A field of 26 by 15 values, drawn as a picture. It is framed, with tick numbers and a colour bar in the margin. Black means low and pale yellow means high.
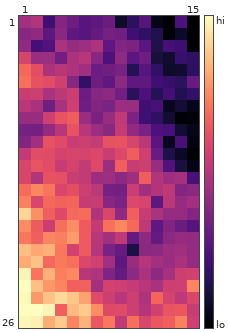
Average level on the scale: 50%. Stripes: none. Ninth with the highest average: bottom left. Slope: up to the bottom left. Mirror symmetry: none. Ninth with the lowest average: top right.
